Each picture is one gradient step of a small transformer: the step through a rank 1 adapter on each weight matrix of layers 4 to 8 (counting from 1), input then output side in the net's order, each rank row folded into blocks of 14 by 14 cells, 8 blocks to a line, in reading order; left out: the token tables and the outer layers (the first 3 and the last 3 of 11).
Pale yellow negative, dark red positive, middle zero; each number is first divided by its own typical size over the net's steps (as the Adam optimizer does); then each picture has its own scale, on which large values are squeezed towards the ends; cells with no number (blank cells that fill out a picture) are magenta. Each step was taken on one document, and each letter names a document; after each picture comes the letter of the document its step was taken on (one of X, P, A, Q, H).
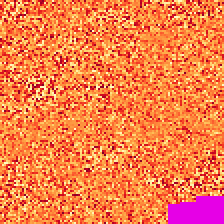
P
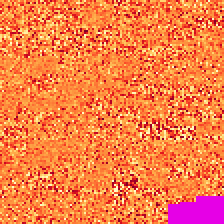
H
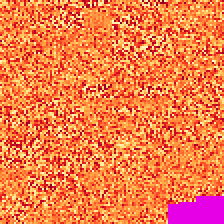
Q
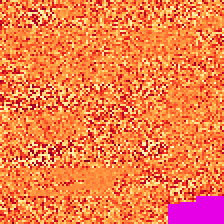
P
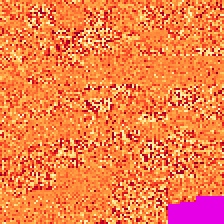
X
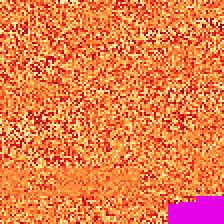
Q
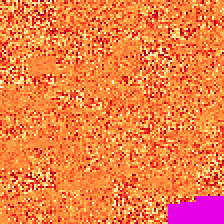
H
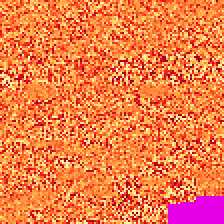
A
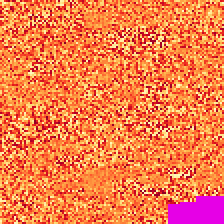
Q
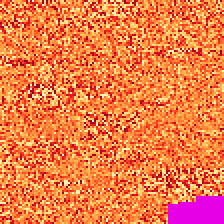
P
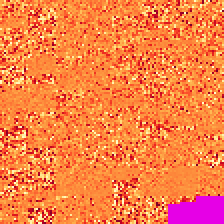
H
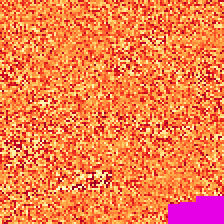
Q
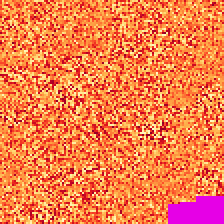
Q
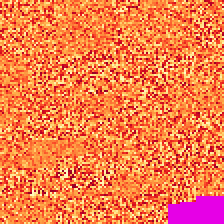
A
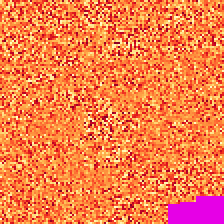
P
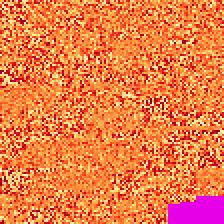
A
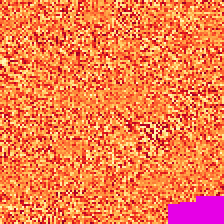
Q
